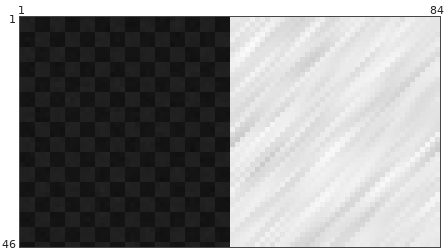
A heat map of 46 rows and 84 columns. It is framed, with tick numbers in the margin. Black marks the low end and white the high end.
The table splits into one row of 2 panels. Panel 1,1: very low, checkered, faint in contrast. Panel 1,2: very high, slanting up to the right, faint in contrast.
